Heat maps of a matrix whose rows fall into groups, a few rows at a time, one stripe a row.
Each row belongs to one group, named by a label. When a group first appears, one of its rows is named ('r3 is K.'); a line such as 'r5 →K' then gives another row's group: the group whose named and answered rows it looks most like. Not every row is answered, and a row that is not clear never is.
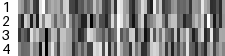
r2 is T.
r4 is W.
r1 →T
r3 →W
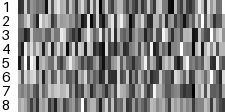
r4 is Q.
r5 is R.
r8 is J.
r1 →Q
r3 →W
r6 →Q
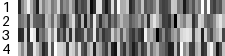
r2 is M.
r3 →R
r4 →Q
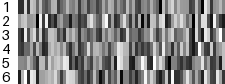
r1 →R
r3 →R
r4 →W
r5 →T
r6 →R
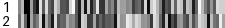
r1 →M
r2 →M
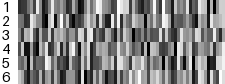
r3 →Q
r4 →M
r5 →M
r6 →M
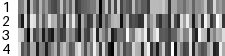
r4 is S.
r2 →R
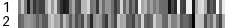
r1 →M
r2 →T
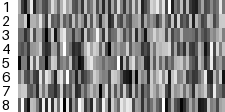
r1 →W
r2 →S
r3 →W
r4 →W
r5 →W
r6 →J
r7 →J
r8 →S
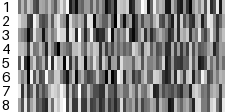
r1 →T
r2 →Q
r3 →Q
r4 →S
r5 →S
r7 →Q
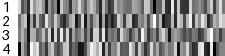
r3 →S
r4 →W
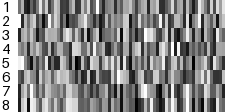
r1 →M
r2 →Q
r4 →S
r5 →J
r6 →T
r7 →R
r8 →R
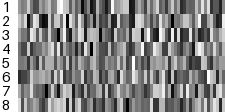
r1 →T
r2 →Q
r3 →S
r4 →T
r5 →J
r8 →Q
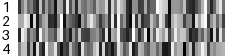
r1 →J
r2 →J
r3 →J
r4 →M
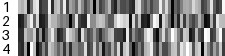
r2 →W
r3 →R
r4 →R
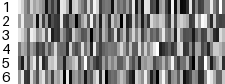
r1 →S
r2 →J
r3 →S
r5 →R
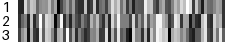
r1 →R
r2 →J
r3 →J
